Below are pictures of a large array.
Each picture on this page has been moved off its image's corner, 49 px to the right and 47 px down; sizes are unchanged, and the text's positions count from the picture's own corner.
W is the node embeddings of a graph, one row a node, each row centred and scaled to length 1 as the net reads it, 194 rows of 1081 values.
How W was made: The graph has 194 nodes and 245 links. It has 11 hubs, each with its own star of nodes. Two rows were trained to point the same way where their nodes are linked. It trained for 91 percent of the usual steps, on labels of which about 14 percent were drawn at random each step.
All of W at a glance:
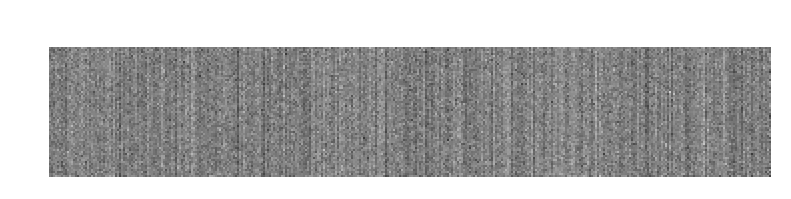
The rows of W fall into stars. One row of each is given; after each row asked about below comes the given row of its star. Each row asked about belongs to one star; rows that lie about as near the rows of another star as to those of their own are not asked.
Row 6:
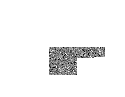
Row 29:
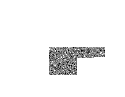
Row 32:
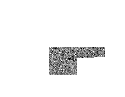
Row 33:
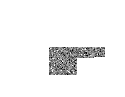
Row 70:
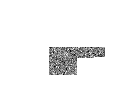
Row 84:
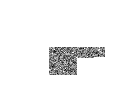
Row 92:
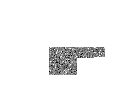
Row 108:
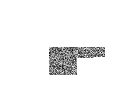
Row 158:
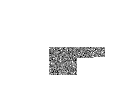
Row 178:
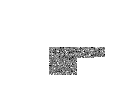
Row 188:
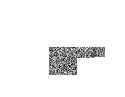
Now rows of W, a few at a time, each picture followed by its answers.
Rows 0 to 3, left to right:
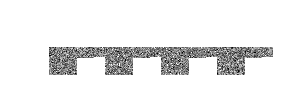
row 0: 158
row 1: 178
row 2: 92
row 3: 32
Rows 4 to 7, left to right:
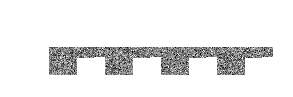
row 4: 108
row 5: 108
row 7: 70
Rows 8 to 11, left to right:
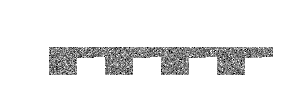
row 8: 188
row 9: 178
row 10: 92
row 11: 29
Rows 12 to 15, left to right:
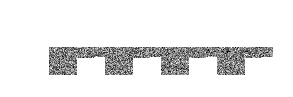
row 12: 188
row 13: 70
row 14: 92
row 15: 108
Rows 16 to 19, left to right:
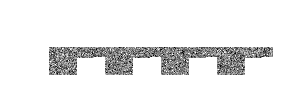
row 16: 92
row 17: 6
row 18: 108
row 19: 84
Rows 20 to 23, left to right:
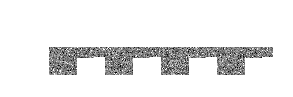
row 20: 84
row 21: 92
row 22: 29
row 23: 32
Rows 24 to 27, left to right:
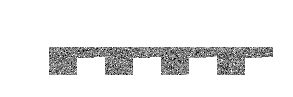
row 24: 6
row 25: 178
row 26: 33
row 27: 29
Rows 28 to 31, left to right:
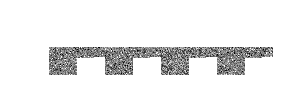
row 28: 29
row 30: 29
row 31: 158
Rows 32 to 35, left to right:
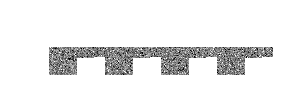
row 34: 6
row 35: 70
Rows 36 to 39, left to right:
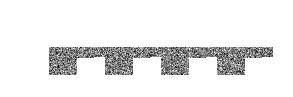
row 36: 33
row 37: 188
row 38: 178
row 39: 29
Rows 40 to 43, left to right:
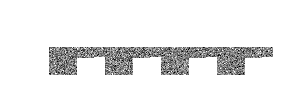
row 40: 6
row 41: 33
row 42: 70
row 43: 70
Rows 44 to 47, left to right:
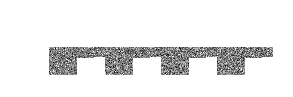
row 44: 32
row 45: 33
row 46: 158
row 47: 70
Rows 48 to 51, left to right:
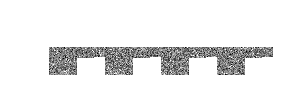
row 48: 92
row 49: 92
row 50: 108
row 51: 29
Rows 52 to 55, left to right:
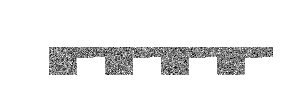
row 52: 108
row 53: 178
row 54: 158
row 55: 33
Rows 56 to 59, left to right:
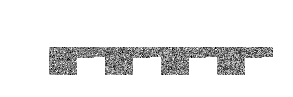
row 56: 108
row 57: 33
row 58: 188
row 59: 108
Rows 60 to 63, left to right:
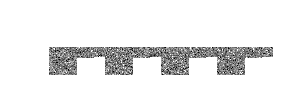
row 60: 92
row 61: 188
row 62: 6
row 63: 6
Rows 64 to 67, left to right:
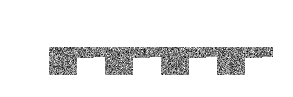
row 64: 84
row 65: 29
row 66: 188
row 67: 188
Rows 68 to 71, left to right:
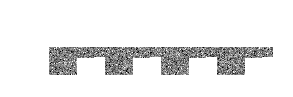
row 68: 108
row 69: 32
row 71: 33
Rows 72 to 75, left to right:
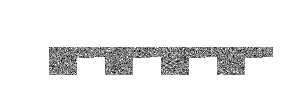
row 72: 84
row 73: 6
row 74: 158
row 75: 33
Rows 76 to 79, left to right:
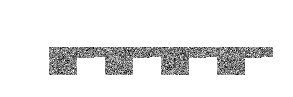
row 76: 6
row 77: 158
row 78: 108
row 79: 178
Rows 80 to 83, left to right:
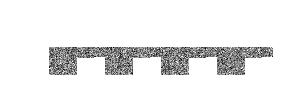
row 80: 108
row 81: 178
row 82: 108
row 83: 158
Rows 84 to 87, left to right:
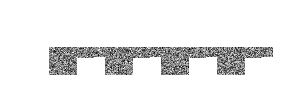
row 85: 33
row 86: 70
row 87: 158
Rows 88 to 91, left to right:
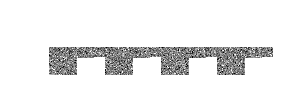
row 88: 158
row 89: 70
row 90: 70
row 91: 29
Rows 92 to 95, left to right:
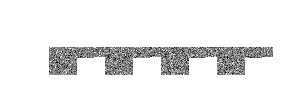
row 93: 188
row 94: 92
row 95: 92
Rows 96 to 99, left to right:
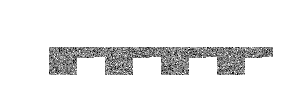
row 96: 158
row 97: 108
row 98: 29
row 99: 178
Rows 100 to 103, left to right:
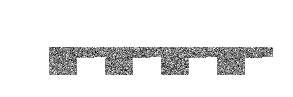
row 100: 32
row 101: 33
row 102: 178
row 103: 188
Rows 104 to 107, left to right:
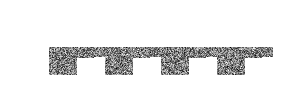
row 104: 6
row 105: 178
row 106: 32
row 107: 108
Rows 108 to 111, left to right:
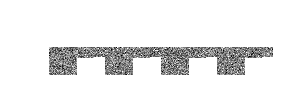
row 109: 178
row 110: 6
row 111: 6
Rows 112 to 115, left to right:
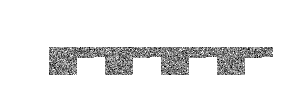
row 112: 70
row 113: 188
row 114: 70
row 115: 32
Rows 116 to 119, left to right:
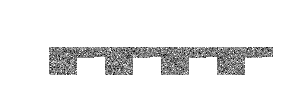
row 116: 33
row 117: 29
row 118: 32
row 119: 29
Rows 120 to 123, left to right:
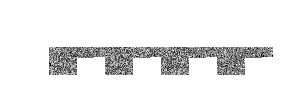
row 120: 84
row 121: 178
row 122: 92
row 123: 84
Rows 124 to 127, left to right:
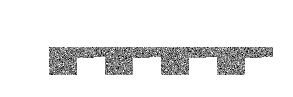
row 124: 178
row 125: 158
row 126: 29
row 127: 70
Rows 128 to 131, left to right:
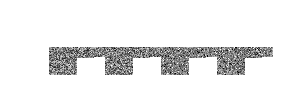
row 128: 33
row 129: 70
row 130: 84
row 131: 92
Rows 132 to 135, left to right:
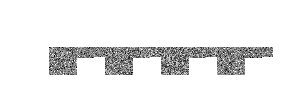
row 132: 108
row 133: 70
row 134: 84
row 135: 32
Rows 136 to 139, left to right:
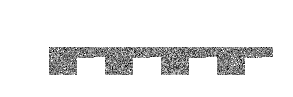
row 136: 84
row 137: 188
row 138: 92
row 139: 29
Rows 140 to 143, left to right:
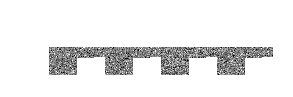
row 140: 188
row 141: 32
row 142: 178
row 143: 6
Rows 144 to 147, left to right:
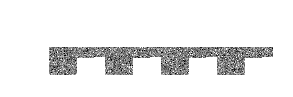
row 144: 33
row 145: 6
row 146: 84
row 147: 6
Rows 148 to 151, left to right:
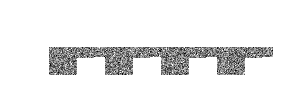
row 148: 84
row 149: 188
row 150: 108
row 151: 6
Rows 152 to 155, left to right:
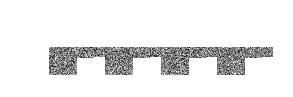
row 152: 84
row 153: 33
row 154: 6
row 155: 29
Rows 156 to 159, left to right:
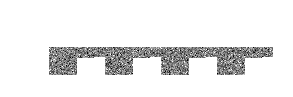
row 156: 188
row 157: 178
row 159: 33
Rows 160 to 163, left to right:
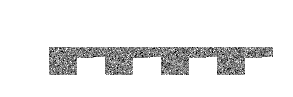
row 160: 84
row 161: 33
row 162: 33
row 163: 158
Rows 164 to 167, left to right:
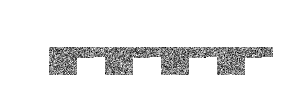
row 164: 70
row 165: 84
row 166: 188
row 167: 84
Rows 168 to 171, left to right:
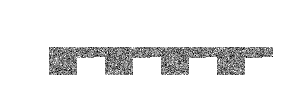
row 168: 84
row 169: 108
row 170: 84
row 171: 188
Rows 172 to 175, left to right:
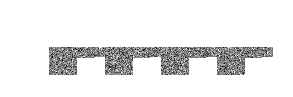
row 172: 188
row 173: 33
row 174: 188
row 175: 70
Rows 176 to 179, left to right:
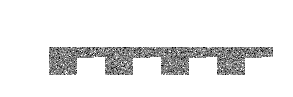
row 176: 70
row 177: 188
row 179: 158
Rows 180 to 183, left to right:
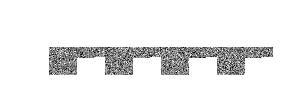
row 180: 92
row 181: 188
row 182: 108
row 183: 158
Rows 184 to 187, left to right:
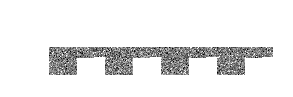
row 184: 92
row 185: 29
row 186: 6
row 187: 178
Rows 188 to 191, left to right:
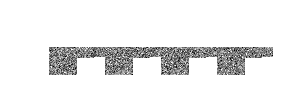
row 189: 92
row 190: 92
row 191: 84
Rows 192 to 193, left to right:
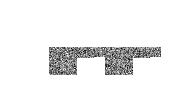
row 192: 33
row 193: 29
